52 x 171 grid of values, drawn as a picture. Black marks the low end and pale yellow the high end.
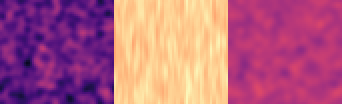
The table splits into one row of 3 panels. Panel 1,1: low, blotchy. Panel 1,2: very high, streaked downward, faint in contrast. Panel 1,3: middling, blotchy, faint in contrast.
